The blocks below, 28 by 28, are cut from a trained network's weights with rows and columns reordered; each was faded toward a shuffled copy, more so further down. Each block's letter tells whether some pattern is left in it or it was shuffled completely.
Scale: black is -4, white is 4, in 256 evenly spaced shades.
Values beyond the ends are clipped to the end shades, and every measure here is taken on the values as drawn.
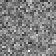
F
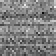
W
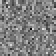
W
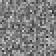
F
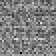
W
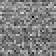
W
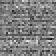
W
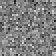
F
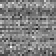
W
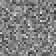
F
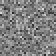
W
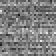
W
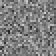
F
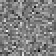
F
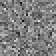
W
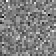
F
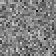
F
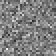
F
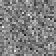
F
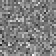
F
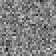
F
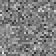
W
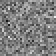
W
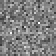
F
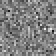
F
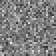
F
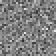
F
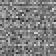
W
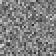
F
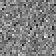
F
